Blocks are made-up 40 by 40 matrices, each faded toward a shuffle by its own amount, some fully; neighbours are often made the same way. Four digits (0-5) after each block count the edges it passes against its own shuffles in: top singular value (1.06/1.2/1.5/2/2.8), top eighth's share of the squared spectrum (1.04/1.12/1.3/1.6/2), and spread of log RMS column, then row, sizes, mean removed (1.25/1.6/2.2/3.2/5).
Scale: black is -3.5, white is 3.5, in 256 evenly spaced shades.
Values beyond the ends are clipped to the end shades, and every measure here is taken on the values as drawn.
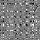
4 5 2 2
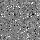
2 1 0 0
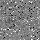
2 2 1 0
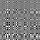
4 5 3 4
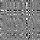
4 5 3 3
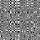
4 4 3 2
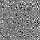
3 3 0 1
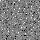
0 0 0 0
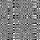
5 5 3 3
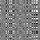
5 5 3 3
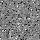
2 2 0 0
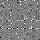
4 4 1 2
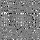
3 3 1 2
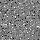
2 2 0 0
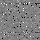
2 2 0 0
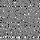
4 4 1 2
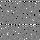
4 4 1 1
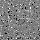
2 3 1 1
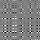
5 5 3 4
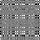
5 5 3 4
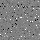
1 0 0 0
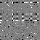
4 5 2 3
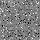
2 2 0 0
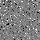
1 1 0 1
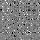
3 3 0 1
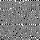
4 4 1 2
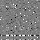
4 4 1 1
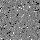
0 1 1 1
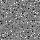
1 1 0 0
